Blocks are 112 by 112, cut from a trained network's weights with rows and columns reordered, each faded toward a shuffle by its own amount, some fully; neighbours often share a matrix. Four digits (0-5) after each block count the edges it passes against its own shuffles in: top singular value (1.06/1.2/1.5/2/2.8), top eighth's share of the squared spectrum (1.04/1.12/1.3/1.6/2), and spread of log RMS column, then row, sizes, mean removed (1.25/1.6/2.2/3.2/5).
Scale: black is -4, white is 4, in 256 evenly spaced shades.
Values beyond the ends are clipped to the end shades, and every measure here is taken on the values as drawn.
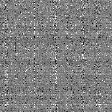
3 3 3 1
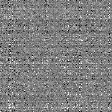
4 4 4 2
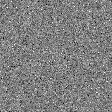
0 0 0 0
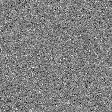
0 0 0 0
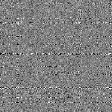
4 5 3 3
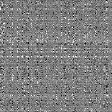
4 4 4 2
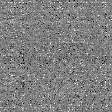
3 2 2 1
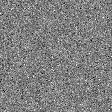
2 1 0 0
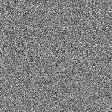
3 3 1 2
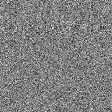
3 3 0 1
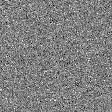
1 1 0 0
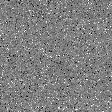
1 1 0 0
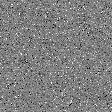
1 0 0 0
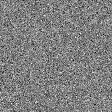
0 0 0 0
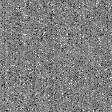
2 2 0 2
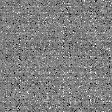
3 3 2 1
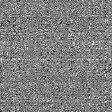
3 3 3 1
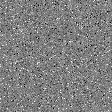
1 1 0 0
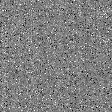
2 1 0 1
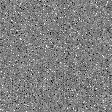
1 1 0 1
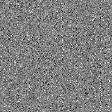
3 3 2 1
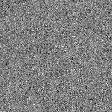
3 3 1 1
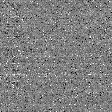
2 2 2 0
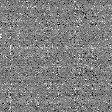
3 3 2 1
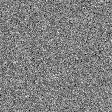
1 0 0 0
